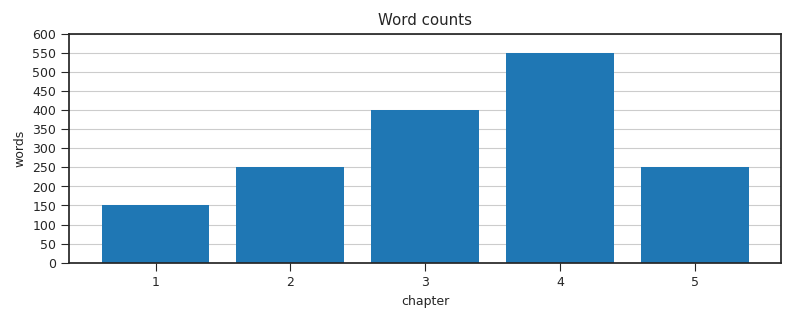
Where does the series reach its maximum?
4
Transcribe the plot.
Title: Word counts
x-axis: chapter, ticks 1 2 3 4 5
y-axis: words, ticks 0 50 100 150 200 250 300 350 400 450 500 550 600
Values:
150 250 400 550 250
